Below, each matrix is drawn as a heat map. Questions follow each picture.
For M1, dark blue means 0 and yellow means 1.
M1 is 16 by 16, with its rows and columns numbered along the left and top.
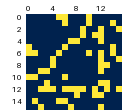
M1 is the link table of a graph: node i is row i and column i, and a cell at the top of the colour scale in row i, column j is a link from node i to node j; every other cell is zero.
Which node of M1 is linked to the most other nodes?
node 12
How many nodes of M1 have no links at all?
0
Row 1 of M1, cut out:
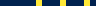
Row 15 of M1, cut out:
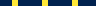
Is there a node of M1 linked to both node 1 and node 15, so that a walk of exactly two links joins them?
no
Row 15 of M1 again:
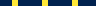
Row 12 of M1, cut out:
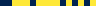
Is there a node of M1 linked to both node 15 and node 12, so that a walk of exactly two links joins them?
yes
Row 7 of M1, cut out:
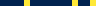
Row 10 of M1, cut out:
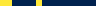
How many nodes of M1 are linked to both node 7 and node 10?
0
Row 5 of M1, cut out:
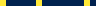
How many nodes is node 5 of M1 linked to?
3
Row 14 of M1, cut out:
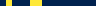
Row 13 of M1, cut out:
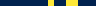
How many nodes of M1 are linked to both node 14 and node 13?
0
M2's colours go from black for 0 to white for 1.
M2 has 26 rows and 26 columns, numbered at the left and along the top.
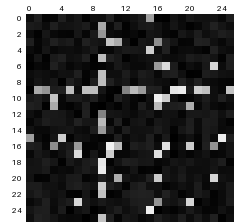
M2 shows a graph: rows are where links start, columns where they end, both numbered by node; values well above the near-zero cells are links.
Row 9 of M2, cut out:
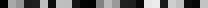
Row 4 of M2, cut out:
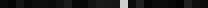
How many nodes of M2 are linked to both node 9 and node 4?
0
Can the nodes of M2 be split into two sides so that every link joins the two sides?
no
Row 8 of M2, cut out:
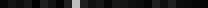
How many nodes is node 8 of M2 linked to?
1
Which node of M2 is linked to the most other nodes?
node 9
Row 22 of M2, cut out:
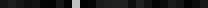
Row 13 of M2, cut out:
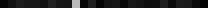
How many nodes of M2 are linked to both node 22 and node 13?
1
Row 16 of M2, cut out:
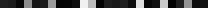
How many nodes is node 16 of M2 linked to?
7
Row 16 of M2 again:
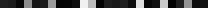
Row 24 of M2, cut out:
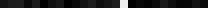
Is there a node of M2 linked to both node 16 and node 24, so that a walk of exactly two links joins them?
no
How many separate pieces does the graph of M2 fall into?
3
